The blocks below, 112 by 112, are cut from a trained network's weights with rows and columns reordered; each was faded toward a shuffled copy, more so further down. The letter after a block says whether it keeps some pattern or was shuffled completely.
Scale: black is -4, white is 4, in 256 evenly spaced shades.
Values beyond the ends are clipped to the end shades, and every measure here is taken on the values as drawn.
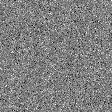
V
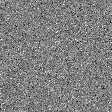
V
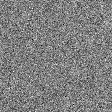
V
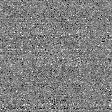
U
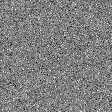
V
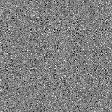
U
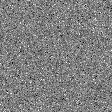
V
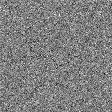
V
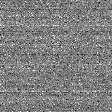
U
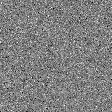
V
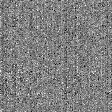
U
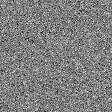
V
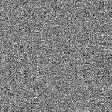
U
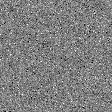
V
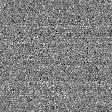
U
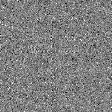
U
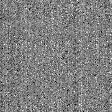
U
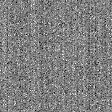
U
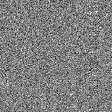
U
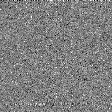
U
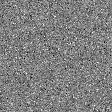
V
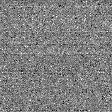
U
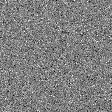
V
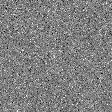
V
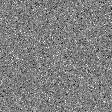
V
